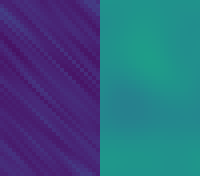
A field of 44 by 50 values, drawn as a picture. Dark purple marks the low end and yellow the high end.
It is made of 1 by 2 panels. Panel 1,1: very low, slanting down to the right, faint in contrast. Panel 1,2: middling, smooth, faint in contrast.
